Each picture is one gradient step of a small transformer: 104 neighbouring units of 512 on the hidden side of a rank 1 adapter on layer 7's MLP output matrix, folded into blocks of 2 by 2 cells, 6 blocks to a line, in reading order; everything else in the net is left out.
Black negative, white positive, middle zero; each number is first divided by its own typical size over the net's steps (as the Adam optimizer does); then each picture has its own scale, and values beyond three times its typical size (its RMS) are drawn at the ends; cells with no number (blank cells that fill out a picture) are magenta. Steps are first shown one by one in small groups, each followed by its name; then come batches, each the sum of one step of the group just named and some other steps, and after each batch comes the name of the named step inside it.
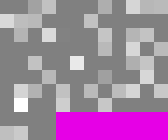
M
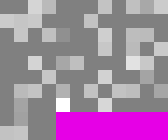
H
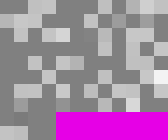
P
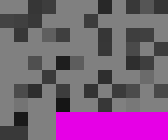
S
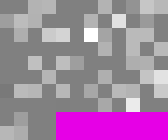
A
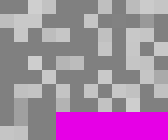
P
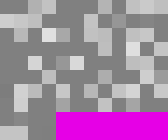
A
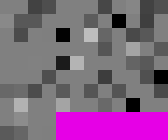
A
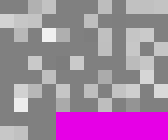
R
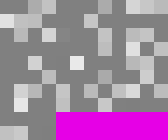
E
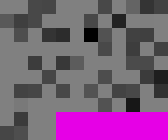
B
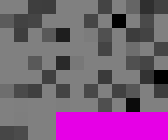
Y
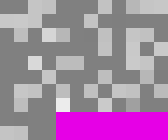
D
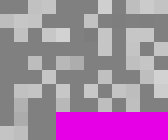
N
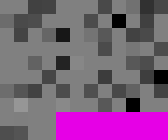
R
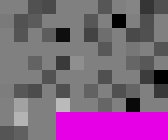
N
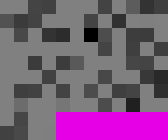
B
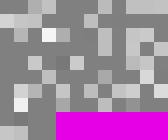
R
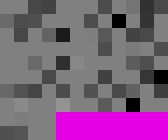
D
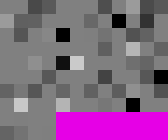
E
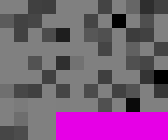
B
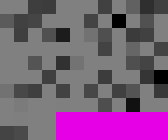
Y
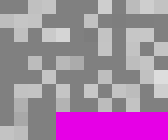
N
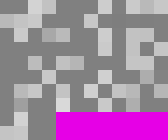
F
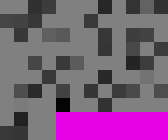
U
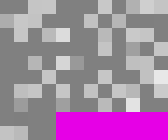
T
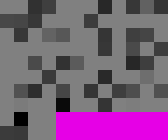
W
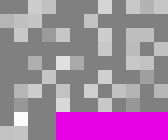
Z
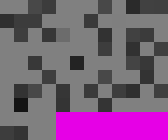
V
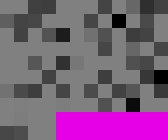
W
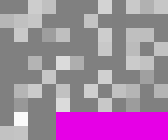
Z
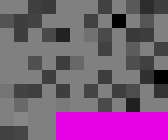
V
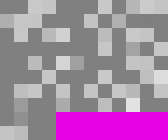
T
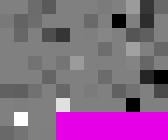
Z
